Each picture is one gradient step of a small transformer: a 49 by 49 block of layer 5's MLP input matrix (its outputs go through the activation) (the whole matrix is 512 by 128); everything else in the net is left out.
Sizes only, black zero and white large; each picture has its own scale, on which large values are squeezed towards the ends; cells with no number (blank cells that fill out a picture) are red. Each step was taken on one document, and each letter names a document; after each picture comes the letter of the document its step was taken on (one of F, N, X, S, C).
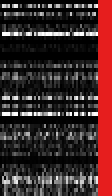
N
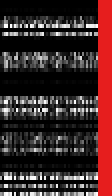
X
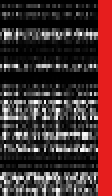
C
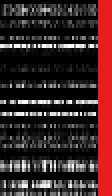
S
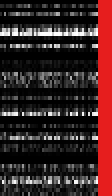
N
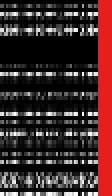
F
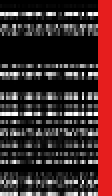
F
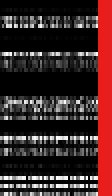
X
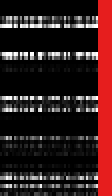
X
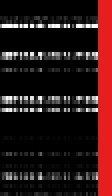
X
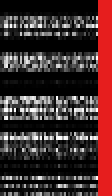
X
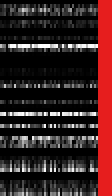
S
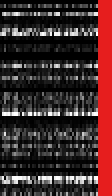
N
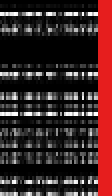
F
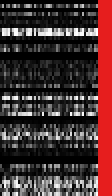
N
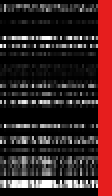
S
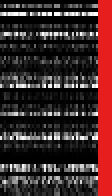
N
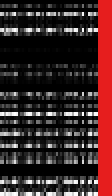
F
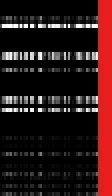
X
